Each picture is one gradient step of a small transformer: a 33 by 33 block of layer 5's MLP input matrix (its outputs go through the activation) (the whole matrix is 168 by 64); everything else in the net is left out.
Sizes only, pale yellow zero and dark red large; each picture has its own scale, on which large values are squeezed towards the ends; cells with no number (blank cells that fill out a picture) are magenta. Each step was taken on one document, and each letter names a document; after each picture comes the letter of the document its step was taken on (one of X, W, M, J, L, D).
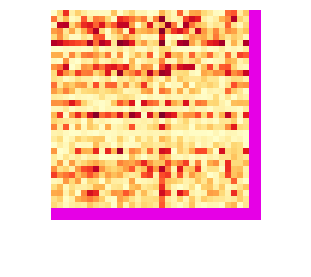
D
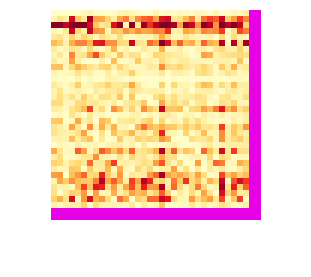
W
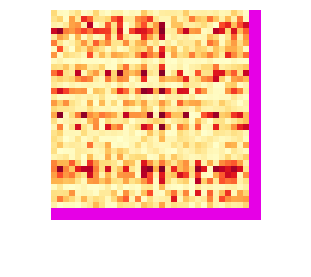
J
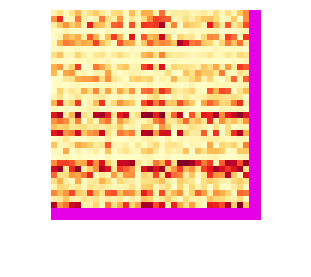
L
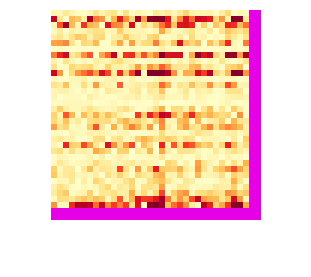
D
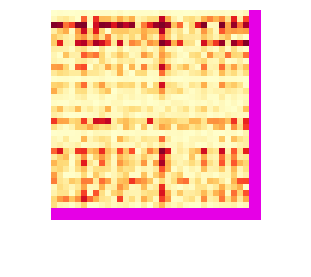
W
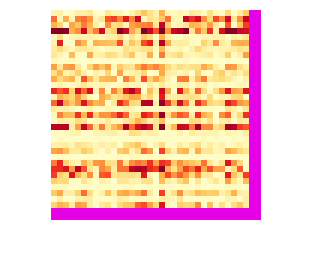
J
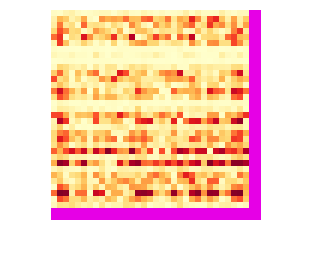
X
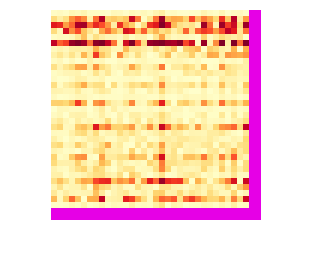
W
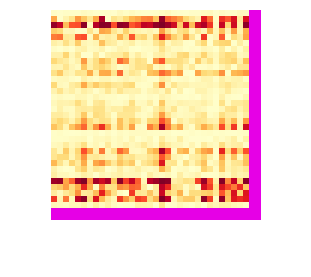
W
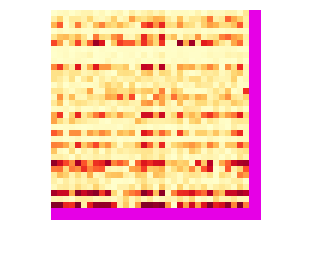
L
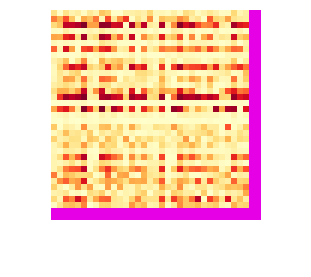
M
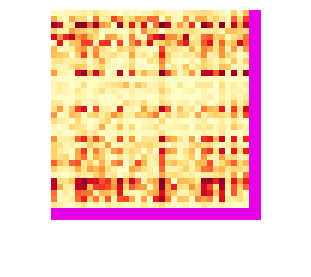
W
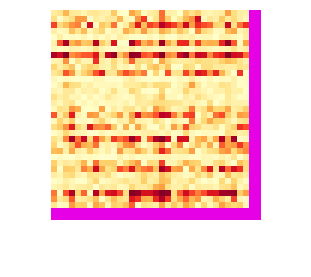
D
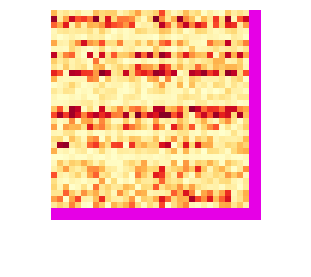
D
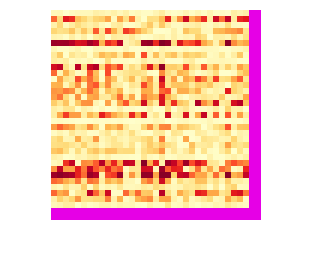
J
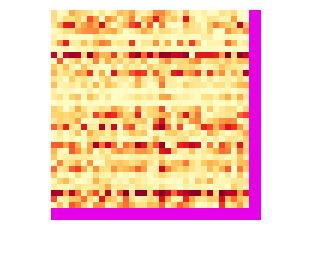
D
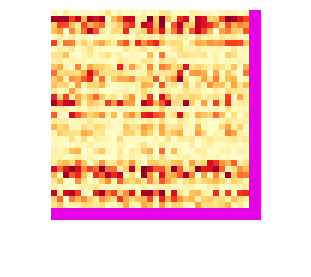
J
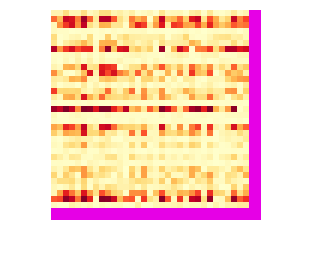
M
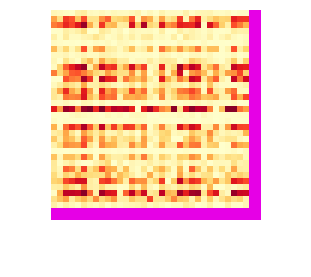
M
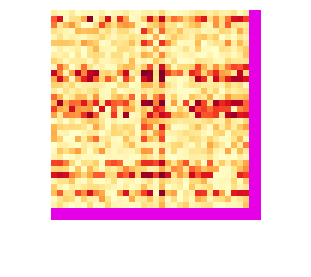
J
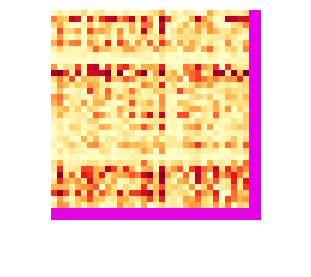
J
